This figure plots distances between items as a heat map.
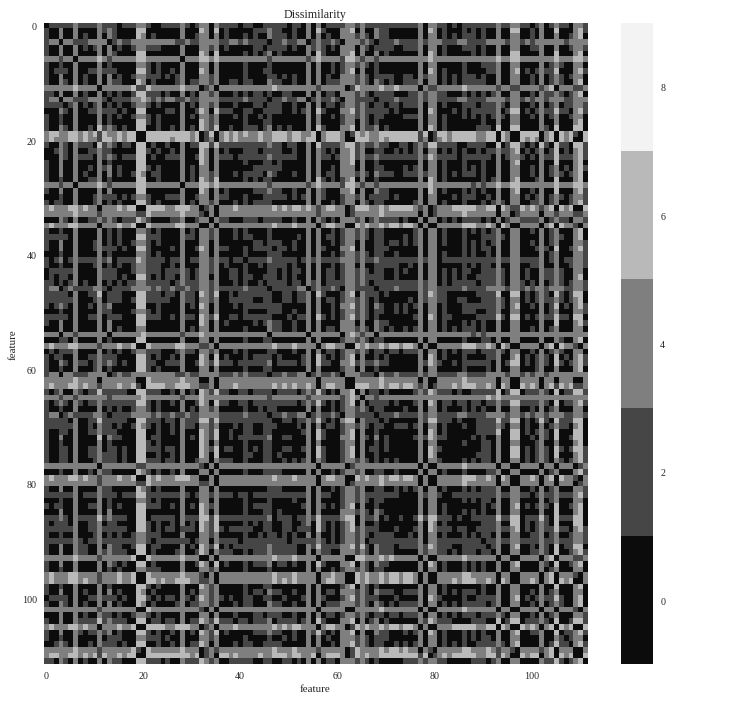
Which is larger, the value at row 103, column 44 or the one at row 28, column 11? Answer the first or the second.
the second
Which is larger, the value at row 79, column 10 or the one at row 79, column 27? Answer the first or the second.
the second
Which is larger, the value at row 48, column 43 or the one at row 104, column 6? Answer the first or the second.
the second
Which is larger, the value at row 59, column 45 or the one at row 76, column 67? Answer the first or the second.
the first
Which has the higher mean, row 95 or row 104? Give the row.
104
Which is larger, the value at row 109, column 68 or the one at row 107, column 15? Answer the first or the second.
the first
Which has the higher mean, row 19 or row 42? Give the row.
19
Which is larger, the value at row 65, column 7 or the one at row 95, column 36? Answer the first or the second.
the first
